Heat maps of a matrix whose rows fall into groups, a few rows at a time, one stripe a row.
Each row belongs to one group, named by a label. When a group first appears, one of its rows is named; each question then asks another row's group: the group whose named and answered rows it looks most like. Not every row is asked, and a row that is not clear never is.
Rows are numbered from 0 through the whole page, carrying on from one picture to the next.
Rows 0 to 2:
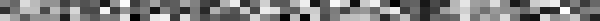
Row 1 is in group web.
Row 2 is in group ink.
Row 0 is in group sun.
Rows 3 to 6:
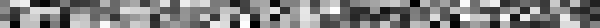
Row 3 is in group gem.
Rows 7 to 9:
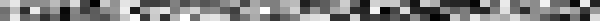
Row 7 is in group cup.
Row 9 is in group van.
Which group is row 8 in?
ink
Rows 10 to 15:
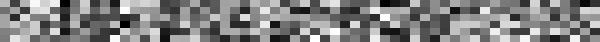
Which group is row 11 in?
cup
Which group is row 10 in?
sun
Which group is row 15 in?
van
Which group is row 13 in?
van
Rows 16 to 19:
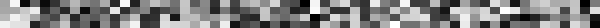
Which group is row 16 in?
ink
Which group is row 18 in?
gem
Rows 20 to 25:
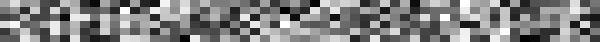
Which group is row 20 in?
gem
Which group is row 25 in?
sun
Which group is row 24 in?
web
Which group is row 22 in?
web
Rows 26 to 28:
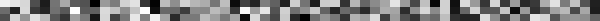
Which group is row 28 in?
cup
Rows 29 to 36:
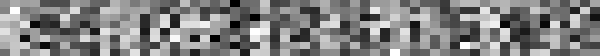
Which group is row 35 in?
gem
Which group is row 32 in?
gem
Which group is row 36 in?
cup
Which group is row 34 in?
cup
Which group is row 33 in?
cup
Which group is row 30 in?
cup
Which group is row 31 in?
gem
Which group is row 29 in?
van
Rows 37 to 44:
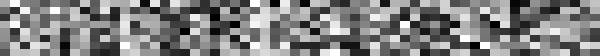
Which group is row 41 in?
sun
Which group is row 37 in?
cup
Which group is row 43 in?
cup
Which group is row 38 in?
web
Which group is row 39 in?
sun
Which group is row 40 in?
ink
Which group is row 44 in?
sun
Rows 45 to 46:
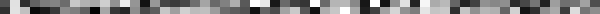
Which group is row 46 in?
gem
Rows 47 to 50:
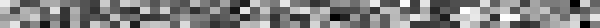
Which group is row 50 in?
ink
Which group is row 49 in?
van
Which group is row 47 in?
cup
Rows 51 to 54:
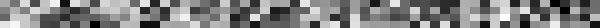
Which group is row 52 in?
van
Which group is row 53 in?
van
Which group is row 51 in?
web
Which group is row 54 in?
gem
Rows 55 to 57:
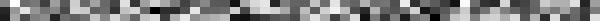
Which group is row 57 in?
van
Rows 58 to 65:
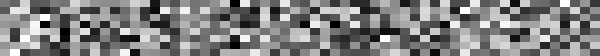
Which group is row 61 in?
van
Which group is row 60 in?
cup
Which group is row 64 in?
van
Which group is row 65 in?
ink
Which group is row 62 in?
sun
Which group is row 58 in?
web
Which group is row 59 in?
gem
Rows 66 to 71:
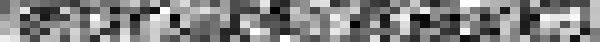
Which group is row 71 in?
cup
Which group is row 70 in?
ink
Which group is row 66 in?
van
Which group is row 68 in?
ink
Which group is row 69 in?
ink
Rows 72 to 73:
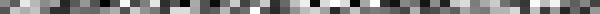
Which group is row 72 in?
sun
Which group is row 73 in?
van
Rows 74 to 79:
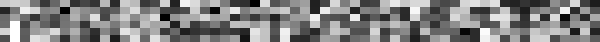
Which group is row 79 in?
cup
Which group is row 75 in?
sun
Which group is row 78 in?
cup
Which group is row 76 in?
van
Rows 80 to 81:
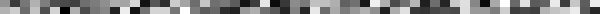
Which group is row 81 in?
ink
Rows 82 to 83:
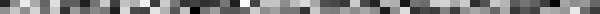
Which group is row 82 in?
web
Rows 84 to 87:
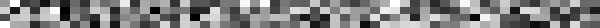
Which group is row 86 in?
cup
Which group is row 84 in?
ink
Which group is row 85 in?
web
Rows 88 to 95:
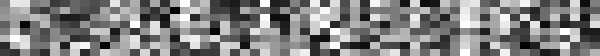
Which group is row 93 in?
gem
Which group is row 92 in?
ink
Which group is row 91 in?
van
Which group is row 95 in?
web
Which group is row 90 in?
van
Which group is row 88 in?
van
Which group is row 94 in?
sun
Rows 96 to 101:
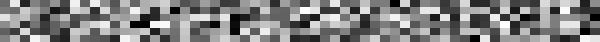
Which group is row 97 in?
web
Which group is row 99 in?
ink
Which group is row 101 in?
cup
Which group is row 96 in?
ink
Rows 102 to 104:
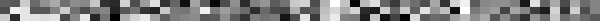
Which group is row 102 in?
sun
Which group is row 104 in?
sun
